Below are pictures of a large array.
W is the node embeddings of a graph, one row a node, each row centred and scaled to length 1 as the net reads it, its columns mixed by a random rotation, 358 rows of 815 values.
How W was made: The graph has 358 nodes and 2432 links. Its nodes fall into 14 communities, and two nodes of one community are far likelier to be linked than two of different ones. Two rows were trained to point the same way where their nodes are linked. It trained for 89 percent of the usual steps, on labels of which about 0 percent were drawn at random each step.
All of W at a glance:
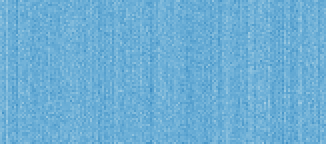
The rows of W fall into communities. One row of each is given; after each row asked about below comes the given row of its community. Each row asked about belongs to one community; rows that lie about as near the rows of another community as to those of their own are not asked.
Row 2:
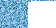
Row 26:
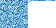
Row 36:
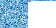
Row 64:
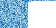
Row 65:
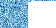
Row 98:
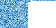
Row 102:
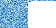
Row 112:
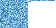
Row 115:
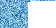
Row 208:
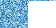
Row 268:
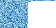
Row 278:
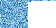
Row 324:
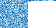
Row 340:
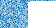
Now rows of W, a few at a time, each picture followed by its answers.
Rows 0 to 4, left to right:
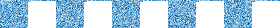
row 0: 268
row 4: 102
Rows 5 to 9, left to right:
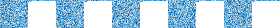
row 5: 208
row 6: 278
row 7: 112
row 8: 64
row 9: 36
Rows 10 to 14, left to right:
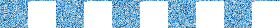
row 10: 278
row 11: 64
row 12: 98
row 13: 268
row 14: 340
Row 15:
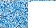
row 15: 102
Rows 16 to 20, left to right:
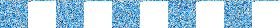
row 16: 65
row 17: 268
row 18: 268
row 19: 2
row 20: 112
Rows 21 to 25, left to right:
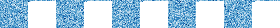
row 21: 115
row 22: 2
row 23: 324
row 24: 324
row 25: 65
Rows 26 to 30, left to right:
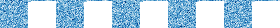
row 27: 26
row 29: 115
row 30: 26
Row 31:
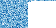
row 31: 2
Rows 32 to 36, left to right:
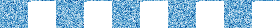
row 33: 98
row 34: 324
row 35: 208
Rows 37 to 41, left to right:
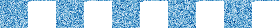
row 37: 98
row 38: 324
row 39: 208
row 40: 208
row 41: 64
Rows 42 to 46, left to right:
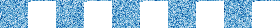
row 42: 98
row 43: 64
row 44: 65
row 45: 36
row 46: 36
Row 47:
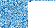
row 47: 112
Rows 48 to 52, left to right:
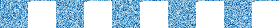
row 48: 340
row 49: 2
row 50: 208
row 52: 98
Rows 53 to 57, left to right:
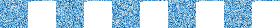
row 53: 64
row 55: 208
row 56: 64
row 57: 2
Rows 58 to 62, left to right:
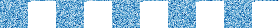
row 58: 26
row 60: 278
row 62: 112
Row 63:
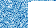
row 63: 102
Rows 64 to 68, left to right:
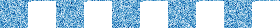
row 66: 64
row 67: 2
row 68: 2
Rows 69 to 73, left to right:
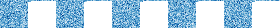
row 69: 278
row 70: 115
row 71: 2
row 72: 340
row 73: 98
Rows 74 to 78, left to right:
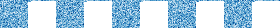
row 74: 65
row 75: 112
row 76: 26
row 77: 36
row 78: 26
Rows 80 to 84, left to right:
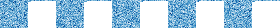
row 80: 208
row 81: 98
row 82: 102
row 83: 324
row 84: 208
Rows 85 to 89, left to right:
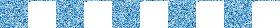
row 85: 36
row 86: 324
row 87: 115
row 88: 112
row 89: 26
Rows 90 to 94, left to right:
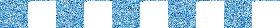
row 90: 208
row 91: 102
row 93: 278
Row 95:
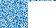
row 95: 102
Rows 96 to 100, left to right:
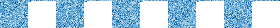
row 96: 208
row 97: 64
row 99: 36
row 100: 340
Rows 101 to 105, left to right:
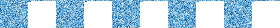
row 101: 278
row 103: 340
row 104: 102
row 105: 26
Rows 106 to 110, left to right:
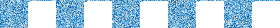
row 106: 324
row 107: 102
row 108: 208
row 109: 324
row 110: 208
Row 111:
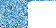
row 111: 115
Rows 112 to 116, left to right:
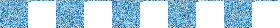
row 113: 65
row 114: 2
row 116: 112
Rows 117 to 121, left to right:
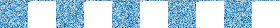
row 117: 208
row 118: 115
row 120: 36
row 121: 102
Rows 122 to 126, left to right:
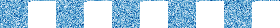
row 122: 36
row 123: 26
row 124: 102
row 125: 65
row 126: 2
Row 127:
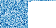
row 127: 324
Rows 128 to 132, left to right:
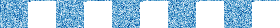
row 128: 36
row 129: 65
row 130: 2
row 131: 208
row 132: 115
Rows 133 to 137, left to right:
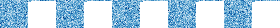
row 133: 324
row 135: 2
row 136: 64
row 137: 278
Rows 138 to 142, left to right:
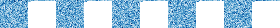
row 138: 26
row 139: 324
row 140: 102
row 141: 102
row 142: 36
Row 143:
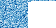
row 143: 208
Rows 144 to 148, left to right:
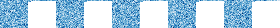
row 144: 324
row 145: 98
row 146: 26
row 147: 36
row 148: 324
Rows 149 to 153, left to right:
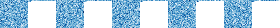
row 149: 324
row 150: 340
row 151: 340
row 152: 36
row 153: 115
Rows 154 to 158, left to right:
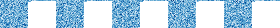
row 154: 26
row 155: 64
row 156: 208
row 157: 102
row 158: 324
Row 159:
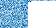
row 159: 2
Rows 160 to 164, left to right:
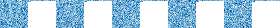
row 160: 64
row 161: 64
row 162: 98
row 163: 36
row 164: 64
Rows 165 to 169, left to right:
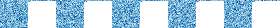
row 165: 268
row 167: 268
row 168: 26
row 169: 208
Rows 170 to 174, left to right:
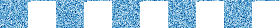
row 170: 340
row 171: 278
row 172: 208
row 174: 36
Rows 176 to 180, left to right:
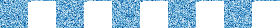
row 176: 2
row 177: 324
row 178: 36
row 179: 2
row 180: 115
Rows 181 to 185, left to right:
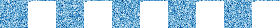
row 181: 102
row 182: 65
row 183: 36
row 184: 2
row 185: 102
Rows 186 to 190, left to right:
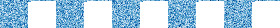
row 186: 324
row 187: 64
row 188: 2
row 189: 268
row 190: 208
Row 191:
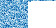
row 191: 324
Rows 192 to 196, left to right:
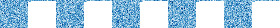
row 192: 36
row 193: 26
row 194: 268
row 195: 2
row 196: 98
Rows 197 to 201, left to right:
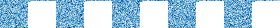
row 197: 278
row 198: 208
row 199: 208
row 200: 2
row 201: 324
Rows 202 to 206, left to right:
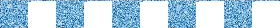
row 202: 65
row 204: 112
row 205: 64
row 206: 340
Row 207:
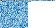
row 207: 112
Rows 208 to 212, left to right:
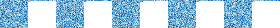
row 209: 115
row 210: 278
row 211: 340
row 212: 340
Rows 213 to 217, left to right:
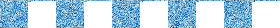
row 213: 102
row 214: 112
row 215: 324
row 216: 36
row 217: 112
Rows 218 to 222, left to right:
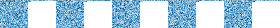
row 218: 26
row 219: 112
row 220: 340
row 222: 102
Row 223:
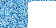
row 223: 2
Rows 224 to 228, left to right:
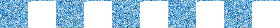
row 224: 112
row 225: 98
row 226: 278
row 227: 102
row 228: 340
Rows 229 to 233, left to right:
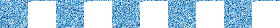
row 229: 278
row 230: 112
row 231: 112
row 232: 98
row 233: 102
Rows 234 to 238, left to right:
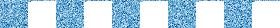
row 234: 64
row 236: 26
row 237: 340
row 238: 208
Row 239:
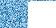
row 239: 268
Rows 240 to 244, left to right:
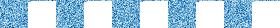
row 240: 208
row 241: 26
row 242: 324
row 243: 102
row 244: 268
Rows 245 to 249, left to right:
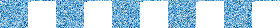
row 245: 112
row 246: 2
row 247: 324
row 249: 208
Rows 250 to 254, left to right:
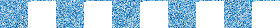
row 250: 2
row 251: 115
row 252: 36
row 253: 278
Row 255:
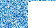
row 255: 36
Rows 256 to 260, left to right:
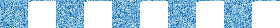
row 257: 36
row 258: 340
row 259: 36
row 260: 64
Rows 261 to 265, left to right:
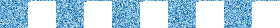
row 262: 268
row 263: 65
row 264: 268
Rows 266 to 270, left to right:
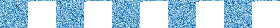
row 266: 268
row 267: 115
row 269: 278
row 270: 2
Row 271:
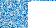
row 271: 208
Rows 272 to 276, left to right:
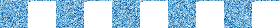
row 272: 268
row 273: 64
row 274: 112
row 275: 340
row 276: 98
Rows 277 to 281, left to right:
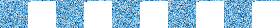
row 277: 268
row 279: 26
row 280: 324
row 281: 36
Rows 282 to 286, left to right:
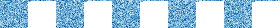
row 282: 115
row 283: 115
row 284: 102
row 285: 112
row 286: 278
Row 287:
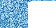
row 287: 26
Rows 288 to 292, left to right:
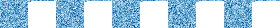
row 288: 112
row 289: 36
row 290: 26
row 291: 26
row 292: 64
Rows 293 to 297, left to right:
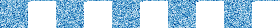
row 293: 340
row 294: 2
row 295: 2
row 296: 36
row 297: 278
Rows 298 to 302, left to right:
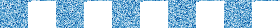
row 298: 324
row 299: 278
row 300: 36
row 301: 324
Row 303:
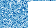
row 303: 340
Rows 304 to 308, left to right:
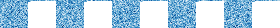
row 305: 2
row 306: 268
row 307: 115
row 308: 208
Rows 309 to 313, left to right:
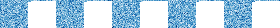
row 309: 324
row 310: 98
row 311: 340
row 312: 102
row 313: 2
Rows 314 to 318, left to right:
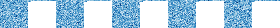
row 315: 112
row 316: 112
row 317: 115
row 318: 208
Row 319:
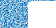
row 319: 26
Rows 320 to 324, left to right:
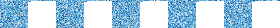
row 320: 268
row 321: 278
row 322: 98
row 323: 208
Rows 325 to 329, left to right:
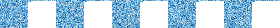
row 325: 64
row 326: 26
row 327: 278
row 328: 2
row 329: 36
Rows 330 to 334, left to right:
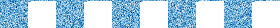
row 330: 208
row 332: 115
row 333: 65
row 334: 64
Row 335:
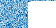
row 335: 115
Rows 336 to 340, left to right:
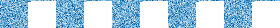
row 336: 278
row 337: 340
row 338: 208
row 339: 112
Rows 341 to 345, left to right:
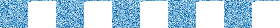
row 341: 64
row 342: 115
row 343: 112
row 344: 115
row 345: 112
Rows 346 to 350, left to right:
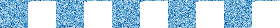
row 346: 340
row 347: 324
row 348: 115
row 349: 115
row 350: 340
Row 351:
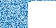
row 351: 64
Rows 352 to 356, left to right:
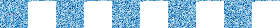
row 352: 26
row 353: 2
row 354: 2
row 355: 112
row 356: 278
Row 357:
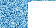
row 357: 278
